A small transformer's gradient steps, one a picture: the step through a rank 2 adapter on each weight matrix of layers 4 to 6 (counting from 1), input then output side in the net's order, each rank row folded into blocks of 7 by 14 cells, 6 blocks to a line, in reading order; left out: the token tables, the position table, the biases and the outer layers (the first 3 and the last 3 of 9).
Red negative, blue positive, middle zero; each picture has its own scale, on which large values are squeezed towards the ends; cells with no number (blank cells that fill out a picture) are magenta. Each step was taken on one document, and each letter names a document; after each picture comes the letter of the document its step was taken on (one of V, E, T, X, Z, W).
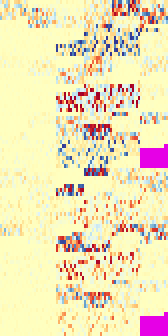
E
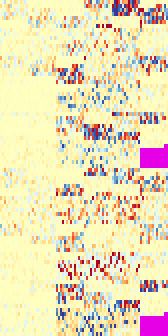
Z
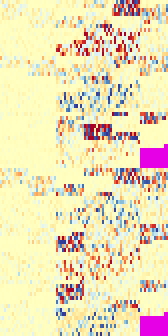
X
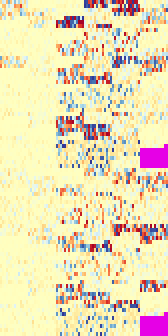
X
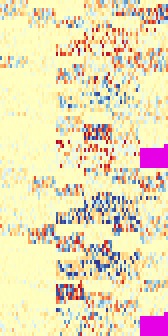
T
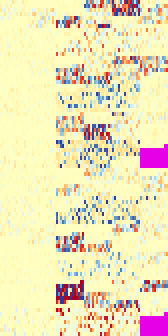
T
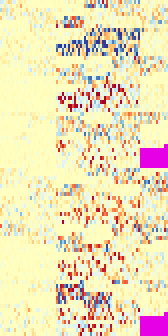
Z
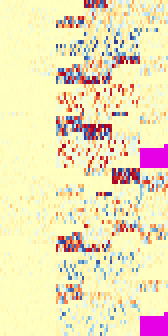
E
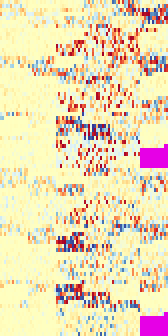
X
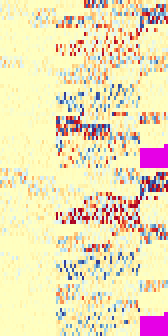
E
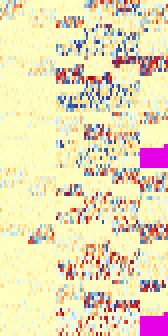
X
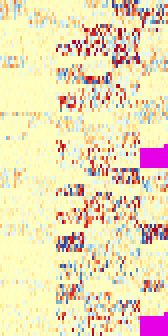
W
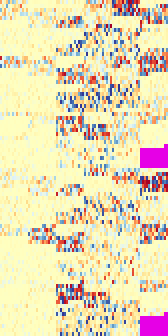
X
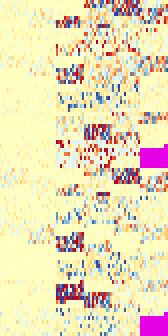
T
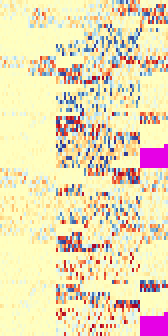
E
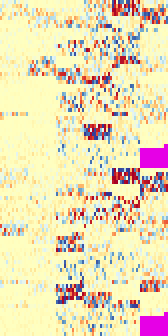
E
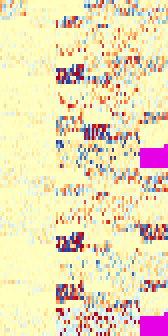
T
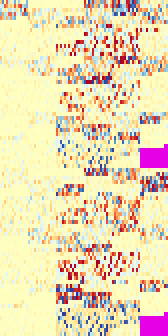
E
